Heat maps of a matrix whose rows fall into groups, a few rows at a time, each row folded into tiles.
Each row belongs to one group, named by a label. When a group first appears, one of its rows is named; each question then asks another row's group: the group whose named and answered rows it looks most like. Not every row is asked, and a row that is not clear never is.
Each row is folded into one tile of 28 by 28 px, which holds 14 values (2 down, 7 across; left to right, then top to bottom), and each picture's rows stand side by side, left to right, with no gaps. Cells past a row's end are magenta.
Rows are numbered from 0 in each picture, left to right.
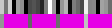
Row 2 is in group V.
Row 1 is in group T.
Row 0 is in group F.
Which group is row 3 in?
F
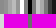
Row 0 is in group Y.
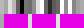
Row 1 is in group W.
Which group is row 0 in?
W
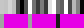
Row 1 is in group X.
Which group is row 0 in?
W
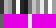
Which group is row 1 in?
Y
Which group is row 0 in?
V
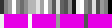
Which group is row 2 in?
X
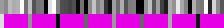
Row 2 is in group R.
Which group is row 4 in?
F
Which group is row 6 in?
W
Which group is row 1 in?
X
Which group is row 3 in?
V
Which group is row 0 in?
Y
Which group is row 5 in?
V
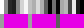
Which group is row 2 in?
V
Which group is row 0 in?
X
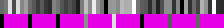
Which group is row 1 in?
R
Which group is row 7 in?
V
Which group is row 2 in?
R
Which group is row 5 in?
R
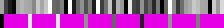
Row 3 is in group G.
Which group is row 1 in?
Y
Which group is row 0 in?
T
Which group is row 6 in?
X
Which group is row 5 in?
R
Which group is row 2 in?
G
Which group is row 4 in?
V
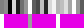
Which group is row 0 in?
G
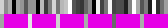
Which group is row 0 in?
F
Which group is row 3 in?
G
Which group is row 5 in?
G
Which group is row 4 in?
T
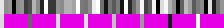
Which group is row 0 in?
F
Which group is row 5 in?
X
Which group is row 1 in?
V
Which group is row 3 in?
W
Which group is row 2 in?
Y
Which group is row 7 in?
G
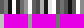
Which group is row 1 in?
X
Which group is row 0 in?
G
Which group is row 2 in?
T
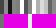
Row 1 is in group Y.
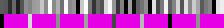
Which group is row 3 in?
X
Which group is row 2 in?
W
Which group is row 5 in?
G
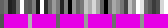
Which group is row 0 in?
T
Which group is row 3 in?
W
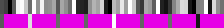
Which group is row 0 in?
T
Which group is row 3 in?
V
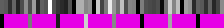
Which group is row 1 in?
T
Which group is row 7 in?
R
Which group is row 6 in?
F
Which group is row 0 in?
R
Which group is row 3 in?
G
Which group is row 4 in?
F
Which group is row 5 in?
R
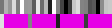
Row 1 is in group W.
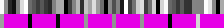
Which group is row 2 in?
T
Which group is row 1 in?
R
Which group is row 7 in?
W
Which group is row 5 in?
X
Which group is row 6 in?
R
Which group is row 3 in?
W
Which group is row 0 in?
X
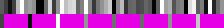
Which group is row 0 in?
T
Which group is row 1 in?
T
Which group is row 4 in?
V
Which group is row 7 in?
G
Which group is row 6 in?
X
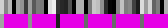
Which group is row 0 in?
F
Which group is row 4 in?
V
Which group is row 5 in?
W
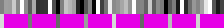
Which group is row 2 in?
V
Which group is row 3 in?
G
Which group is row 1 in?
T
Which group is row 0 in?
Y
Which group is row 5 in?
F
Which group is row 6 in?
G
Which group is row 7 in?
W
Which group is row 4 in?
Y
